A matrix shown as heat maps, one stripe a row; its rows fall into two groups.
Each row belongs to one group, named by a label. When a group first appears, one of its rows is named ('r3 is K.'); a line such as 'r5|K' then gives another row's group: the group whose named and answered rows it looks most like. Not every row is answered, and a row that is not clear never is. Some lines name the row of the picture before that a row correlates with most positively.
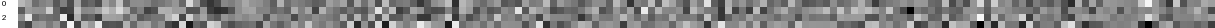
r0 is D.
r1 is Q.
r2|D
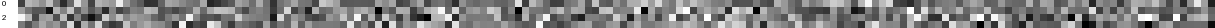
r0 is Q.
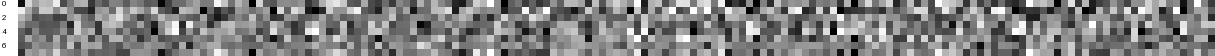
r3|D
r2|Q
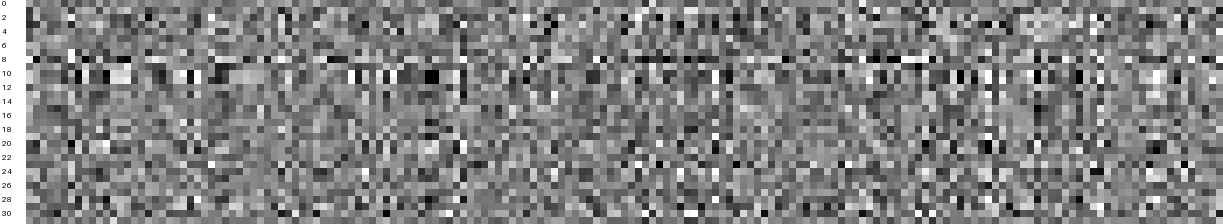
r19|D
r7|D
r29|D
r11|D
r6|D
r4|D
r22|Q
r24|D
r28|D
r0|Q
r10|D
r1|Q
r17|D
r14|D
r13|D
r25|D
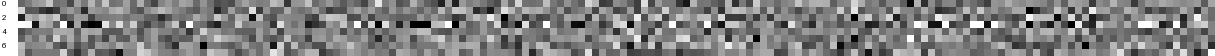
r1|Q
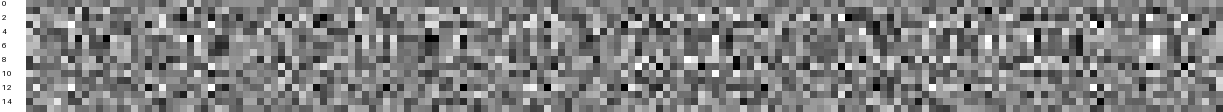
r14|Q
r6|D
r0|D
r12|D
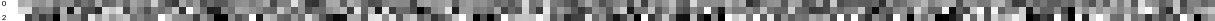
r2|Q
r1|D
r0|D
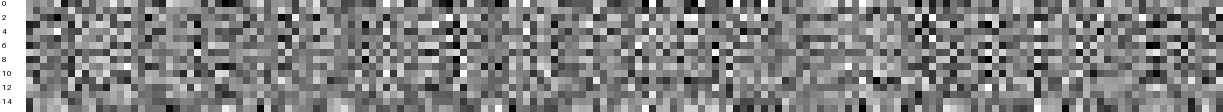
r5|Q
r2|Q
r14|Q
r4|Q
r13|Q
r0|Q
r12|D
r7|D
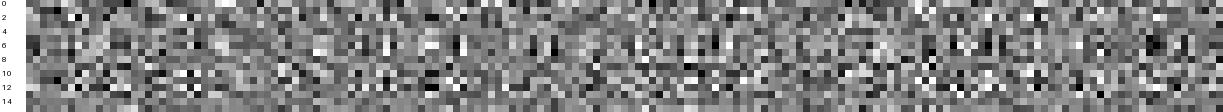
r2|D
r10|D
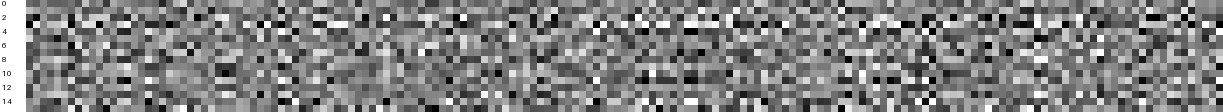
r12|Q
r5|Q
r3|Q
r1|D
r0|D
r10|Q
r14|Q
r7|D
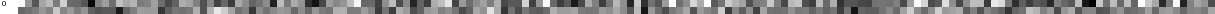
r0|D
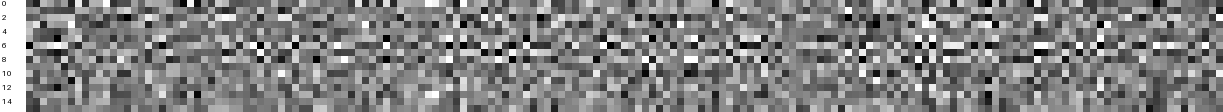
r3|D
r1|Q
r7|Q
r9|Q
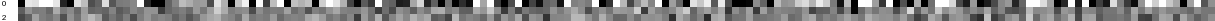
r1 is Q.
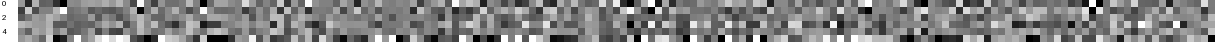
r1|D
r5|Q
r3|D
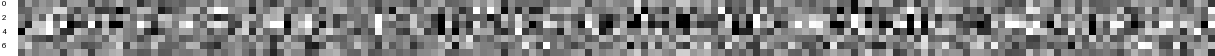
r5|Q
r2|Q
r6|D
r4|Q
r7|Q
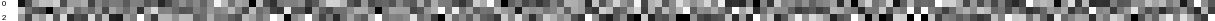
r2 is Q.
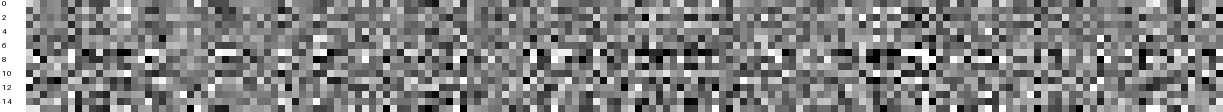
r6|Q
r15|D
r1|Q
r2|Q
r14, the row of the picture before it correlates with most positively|2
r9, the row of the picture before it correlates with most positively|2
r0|D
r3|Q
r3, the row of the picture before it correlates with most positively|0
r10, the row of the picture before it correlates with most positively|0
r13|D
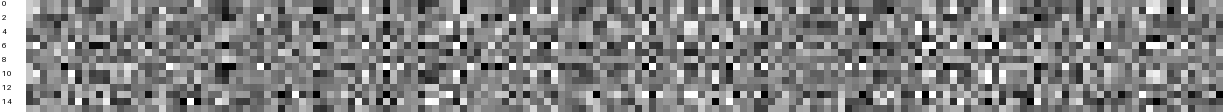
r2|Q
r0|D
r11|D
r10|D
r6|D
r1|D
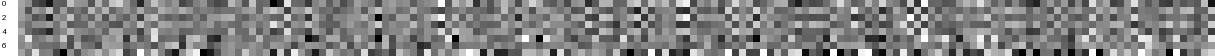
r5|D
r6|D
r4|Q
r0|Q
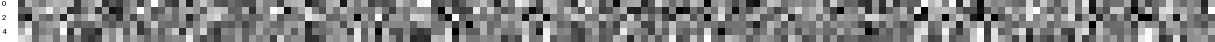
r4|D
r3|D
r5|D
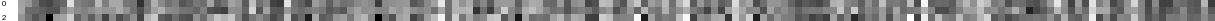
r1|Q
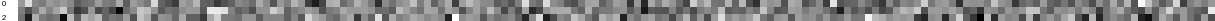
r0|D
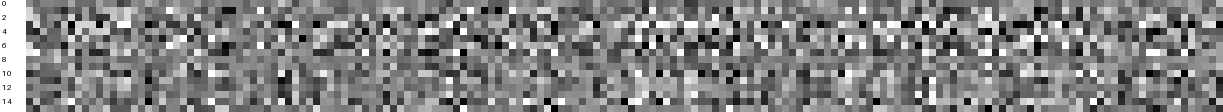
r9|D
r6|Q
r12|Q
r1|Q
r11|Q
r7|D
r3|Q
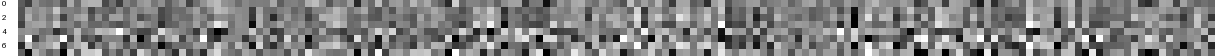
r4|Q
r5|D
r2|Q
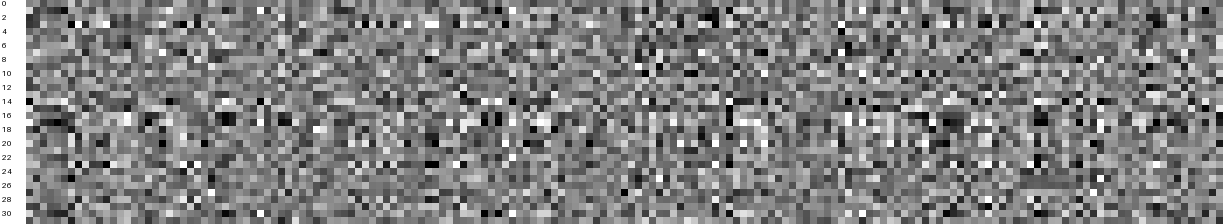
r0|D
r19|D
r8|D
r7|D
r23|D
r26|D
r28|D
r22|Q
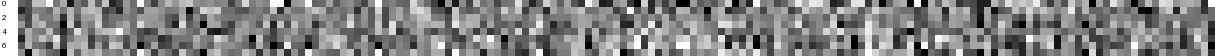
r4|Q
